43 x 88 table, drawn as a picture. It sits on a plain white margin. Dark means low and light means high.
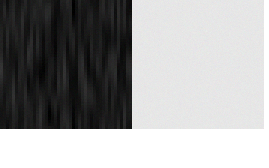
It is made of 1 by 2 panels. Panel 1,1: very low, streaked downward, faint in contrast. Panel 1,2: very high, flat.
